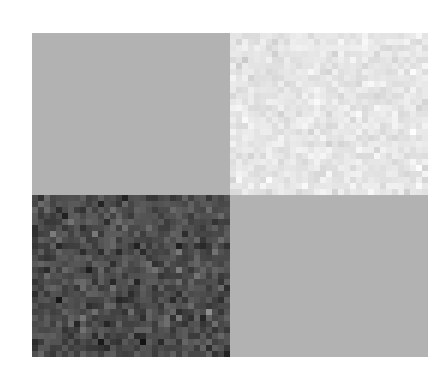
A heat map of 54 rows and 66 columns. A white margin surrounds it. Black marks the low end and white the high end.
It is made of 2 by 2 panels. Panel 1,1: high, flat. Panel 1,2: very high, fine-grained, faint in contrast. Panel 2,1: low, fine-grained. Panel 2,2: high, flat.
